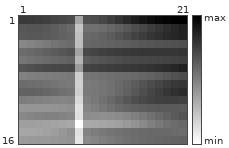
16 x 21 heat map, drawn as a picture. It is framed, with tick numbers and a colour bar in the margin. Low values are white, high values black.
There is an overall slope up to the top right. Column 8 stands out from the rest. The top right is the ninth with the highest average. Neither half mirrors the other.
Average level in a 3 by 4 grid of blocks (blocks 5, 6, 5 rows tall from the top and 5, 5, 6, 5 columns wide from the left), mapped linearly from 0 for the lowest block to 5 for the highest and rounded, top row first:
3 2 4 5
2 2 3 4
0 0 2 3
